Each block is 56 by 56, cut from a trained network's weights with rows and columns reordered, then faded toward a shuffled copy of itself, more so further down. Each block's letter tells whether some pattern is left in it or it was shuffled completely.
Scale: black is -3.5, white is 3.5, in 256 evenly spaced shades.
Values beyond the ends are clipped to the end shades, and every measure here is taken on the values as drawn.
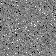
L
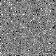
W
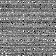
W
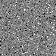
L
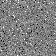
L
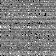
W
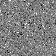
L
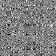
W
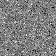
L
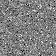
L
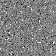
L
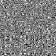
W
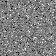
L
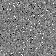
L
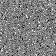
L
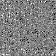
W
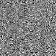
W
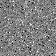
L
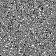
L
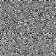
W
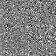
W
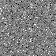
L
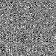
W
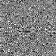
W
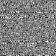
W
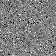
L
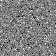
L
